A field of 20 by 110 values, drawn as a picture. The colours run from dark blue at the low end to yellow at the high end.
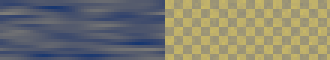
The table splits into one row of 2 panels. Panel 1,1: low, streaked across. Panel 1,2: high, checkered.
